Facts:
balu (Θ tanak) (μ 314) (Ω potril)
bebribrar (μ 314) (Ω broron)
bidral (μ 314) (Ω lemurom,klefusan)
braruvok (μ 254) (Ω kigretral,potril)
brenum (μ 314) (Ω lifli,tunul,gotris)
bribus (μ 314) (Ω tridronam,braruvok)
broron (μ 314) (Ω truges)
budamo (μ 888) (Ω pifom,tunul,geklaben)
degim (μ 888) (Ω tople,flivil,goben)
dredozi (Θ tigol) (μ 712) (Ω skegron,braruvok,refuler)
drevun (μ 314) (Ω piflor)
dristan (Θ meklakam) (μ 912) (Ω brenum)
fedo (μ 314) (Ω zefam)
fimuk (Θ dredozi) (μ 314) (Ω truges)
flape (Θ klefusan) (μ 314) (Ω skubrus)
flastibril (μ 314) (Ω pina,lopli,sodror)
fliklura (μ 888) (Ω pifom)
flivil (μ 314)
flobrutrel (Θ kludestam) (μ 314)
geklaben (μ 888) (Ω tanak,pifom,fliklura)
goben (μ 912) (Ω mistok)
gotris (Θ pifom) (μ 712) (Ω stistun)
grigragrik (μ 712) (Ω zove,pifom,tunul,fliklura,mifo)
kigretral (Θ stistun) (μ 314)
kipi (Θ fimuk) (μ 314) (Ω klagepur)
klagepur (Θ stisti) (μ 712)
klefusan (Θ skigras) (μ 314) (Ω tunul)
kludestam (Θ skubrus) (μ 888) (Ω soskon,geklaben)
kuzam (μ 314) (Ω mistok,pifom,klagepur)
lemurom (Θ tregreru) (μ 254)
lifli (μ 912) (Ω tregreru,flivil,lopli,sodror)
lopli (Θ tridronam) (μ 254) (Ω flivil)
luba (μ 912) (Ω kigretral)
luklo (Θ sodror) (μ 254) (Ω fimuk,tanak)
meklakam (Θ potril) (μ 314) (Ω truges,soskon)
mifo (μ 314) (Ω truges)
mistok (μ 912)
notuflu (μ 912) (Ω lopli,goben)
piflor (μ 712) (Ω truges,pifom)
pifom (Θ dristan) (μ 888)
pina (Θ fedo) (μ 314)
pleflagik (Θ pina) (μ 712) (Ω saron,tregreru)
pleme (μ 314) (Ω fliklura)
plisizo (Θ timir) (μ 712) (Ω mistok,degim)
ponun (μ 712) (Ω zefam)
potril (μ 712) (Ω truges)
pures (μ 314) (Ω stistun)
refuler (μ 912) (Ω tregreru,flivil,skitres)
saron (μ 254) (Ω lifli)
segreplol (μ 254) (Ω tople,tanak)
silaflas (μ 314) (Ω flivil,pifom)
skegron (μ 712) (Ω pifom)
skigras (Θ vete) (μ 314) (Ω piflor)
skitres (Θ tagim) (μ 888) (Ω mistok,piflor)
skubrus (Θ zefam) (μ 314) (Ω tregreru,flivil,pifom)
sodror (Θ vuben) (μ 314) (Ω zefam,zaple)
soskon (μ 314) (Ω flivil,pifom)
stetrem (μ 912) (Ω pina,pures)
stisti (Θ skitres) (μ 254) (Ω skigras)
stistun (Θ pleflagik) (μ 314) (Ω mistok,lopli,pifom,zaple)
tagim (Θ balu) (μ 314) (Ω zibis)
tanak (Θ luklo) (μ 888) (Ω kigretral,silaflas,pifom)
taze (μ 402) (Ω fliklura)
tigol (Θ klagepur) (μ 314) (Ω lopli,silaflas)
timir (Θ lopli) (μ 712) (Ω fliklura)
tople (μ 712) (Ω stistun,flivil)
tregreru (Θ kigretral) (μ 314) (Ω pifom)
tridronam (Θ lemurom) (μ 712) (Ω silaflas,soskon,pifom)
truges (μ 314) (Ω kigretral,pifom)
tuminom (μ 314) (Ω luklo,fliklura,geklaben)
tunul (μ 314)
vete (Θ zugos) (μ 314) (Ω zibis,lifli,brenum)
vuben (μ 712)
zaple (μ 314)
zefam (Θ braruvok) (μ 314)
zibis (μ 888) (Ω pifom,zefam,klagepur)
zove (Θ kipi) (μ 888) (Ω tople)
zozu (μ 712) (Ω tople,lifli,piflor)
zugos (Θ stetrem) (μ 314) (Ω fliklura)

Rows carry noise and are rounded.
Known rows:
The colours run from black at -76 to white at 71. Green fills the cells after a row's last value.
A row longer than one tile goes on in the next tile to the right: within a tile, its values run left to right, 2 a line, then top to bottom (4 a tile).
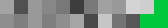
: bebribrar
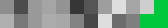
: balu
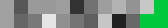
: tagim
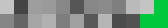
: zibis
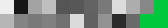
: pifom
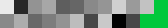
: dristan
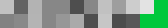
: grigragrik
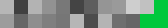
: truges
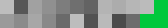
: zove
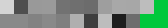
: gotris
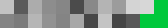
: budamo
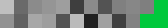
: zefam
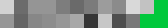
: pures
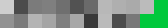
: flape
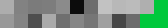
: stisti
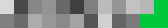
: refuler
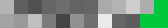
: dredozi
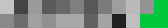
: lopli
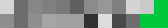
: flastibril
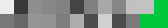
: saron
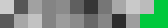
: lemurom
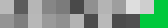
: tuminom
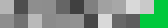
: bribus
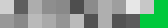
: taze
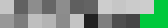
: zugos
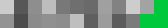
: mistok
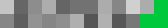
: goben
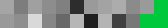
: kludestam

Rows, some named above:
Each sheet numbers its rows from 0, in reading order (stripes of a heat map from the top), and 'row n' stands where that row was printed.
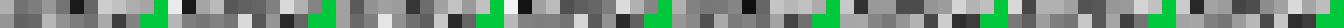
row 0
skitres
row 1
pifom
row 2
tagim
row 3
pifom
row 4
stisti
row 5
meklakam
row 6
tunul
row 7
meklakam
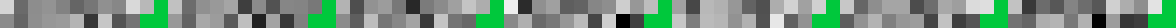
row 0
pures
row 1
zefam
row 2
braruvok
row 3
dristan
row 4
tanak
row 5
bidral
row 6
vete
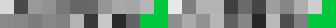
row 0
gotris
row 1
stistun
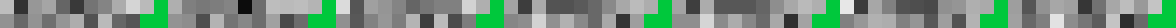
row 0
potril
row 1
stisti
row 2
zaple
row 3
tridronam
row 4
tridronam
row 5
tregreru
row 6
tagim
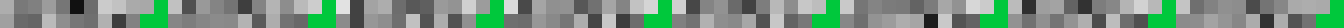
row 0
skitres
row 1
drevun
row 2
flivil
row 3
brenum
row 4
refuler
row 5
stetrem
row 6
potril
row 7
flobrutrel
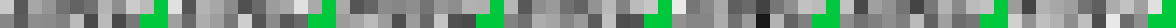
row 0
tople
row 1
fliklura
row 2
kipi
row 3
kuzam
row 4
pina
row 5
piflor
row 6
luklo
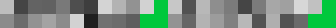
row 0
skigras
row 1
geklaben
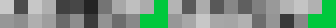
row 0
kigretral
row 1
timir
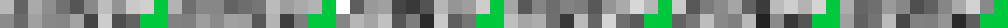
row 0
segreplol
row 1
plisizo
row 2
pleflagik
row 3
fimuk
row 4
klefusan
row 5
klagepur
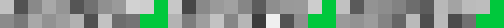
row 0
vuben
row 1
sodror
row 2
zove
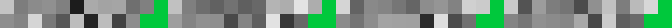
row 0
skubrus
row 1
tigol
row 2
flastibril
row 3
zozu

